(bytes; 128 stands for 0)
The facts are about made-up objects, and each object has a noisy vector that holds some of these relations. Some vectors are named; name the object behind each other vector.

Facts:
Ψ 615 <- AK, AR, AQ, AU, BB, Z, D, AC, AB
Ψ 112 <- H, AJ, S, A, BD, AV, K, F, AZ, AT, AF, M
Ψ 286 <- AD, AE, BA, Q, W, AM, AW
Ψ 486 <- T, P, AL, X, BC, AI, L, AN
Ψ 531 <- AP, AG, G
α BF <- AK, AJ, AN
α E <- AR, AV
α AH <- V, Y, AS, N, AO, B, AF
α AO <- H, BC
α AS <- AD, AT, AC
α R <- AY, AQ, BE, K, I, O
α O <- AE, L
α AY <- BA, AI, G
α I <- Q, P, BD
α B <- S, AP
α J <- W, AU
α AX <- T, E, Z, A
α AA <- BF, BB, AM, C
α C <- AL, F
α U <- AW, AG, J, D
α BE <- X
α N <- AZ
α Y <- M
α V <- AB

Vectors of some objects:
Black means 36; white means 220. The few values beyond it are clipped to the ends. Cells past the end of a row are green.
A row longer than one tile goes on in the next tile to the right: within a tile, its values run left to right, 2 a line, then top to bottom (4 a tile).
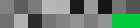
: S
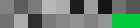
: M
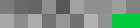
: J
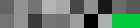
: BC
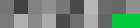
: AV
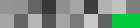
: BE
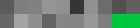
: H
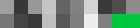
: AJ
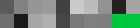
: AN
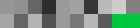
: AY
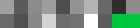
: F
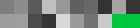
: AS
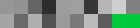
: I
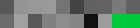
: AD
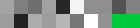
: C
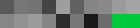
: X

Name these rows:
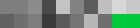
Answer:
G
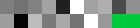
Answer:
BF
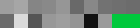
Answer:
AB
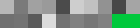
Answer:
AK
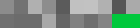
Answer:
BB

